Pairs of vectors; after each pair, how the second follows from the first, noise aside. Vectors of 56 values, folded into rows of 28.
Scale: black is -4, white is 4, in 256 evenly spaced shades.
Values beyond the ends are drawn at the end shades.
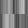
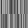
shuffled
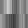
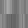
shrunk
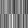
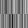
negated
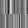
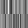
negated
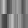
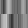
negated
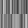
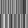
shuffled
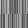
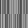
negated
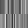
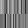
negated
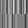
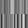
shuffled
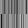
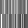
negated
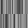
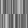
negated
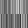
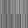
shrunk
